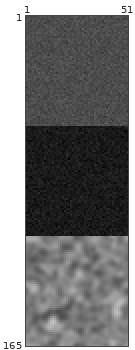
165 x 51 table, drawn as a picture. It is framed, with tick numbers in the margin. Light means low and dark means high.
The table splits into 3 rows of 1 panel. Panel 1,1: high, fine-grained, faint in contrast. Panel 2,1: very high, fine-grained, faint in contrast. Panel 3,1: middling, blotchy.
